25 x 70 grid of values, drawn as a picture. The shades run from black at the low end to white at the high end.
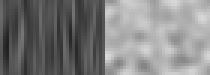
It is made of 1 by 2 panels. Panel 1,1: low, streaked downward. Panel 1,2: high, blotchy.
